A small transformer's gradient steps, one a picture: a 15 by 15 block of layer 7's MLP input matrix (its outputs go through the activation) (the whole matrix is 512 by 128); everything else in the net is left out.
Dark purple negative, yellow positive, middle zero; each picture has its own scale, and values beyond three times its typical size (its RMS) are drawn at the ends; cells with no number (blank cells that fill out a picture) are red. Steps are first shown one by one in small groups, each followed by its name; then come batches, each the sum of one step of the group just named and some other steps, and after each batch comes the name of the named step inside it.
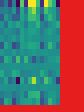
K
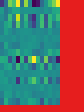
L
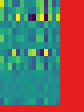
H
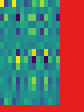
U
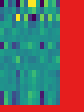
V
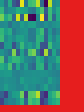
H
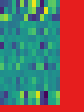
U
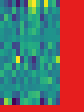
K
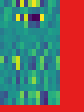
U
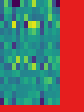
K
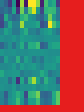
K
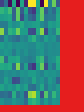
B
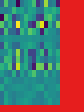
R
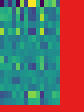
B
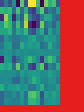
B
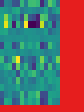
R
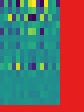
R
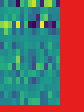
R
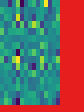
B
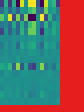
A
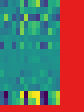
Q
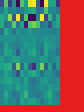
A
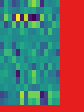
Q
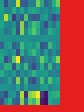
Q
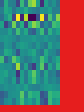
Q
